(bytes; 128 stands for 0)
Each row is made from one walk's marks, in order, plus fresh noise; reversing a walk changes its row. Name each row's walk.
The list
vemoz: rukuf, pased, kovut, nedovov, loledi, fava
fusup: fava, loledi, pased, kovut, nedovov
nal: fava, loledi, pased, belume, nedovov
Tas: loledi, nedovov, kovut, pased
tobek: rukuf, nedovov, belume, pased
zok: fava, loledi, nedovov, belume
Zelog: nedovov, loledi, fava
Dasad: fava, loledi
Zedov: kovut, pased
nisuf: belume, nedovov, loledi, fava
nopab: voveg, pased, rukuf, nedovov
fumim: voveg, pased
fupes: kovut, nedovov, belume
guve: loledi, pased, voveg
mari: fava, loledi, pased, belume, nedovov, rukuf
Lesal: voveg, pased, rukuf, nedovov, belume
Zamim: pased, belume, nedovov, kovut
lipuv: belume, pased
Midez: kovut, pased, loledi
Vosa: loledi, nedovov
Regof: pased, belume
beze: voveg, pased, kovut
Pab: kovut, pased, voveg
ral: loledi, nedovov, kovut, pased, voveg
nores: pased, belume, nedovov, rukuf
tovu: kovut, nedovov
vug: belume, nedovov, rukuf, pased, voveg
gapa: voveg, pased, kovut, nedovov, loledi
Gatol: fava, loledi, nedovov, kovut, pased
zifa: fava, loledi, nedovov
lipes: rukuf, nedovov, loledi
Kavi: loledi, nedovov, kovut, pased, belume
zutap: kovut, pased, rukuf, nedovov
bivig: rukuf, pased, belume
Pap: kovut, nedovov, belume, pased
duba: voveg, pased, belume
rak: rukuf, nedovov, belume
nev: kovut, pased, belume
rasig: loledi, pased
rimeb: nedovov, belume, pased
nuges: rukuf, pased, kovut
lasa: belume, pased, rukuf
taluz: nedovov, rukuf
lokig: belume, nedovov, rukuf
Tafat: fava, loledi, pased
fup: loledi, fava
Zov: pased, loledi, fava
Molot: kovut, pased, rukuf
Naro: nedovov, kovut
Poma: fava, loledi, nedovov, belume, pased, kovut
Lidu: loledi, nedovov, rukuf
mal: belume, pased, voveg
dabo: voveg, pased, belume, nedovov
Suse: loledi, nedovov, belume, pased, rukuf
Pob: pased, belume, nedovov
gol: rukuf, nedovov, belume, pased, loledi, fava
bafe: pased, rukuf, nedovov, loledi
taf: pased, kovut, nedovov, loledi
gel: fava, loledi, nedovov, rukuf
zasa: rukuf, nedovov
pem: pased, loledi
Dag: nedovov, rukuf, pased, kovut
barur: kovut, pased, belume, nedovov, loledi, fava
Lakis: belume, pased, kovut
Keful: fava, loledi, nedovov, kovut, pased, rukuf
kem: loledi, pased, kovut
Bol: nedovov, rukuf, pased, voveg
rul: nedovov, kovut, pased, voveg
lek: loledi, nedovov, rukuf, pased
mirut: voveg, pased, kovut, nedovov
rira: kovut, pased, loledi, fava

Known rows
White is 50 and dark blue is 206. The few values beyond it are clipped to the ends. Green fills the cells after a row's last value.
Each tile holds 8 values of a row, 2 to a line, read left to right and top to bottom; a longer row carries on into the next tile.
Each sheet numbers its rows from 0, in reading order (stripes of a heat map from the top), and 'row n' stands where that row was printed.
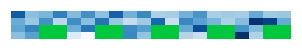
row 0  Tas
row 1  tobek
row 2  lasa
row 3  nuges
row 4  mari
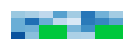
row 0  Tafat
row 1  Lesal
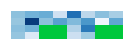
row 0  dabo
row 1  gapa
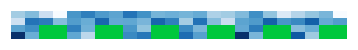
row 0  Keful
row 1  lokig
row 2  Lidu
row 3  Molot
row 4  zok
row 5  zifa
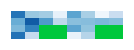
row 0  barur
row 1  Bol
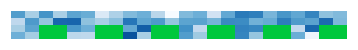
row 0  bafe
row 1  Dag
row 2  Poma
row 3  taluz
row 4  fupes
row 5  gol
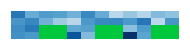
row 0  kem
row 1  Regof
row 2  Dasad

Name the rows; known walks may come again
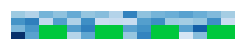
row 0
Dasad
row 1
Pab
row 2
guve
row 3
mal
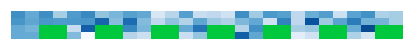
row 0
Vosa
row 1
gol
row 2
Dag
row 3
rul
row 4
pem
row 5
nopab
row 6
nuges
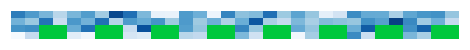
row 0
vug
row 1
tobek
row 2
vemoz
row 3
rimeb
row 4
zutap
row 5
Bol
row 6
Zamim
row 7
Lakis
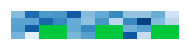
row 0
rak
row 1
Tas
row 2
fusup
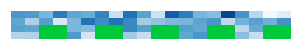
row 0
lipuv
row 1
Pob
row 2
Pap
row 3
rasig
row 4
Zelog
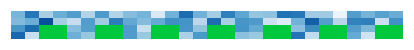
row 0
bivig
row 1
bafe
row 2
taluz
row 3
lek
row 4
Zedov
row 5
barur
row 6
tovu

